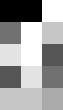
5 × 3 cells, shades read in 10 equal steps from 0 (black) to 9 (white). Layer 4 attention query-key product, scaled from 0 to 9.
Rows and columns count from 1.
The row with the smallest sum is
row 1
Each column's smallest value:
0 0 3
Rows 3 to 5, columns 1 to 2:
8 9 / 3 8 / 7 7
